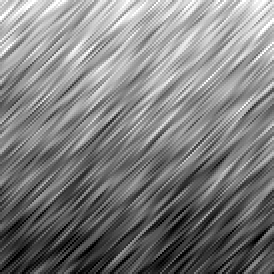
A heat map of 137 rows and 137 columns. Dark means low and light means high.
Slope: up to the top. Grain: diagonal, up to the right. Odd rows or columns: none.
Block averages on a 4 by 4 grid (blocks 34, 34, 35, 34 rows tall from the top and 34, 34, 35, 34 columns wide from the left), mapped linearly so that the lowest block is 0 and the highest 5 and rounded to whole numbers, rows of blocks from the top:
5 5 5 5 / 3 3 4 3 / 2 2 2 2 / 0 0 0 0
